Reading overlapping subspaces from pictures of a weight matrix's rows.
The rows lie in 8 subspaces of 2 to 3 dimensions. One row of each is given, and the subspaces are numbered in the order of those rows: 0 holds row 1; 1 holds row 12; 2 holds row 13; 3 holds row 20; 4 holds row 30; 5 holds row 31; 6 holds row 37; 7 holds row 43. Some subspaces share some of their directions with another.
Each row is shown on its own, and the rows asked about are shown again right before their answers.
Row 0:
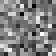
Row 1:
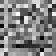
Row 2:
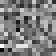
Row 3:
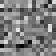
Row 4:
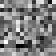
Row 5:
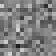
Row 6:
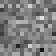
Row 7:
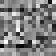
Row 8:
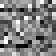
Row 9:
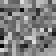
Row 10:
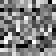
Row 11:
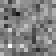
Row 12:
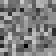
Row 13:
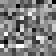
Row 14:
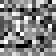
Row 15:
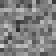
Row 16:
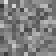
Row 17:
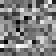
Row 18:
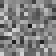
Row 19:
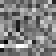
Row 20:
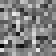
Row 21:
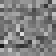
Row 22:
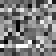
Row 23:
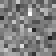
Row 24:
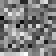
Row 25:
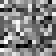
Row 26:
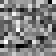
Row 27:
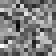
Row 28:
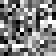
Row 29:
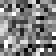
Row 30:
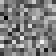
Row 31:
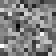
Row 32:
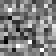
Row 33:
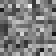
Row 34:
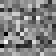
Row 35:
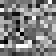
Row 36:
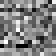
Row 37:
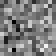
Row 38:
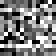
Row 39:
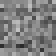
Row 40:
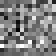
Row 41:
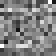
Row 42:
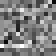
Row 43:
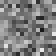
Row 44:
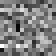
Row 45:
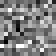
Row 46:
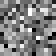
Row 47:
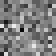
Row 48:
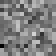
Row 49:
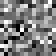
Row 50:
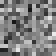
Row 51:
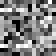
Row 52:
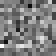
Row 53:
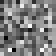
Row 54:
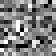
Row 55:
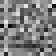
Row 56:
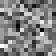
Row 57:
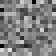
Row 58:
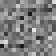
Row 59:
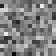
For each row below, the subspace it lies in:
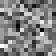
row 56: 5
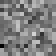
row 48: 5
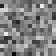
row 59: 4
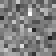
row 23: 2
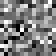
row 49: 0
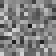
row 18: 4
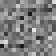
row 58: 2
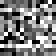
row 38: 7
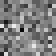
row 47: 0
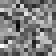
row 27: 5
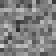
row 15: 3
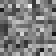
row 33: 7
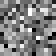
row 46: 2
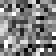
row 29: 7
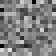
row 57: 6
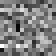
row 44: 5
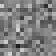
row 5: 1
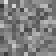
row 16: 1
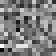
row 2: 6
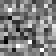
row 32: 6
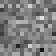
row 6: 7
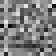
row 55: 0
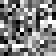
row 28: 1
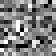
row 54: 0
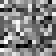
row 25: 2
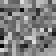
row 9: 1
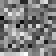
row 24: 3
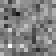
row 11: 3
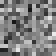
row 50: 2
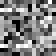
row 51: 2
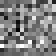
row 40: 4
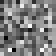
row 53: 6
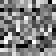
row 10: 1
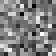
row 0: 5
